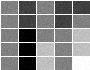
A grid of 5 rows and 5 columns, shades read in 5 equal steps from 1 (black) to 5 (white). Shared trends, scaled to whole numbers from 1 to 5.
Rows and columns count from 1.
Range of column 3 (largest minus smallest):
1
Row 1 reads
3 2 3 2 2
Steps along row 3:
down up same up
